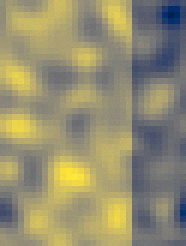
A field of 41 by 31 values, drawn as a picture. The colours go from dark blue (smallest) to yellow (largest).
Ninth with the lowest average: top right. Seam: vertical, 70% of the way across, the left part higher. Stripes: none. Ninth with the highest average: bottom middle.
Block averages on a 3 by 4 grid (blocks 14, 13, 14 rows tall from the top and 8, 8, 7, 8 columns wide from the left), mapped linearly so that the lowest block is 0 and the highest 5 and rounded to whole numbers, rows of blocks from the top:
4 4 3 0 | 4 3 3 2 | 3 5 4 1
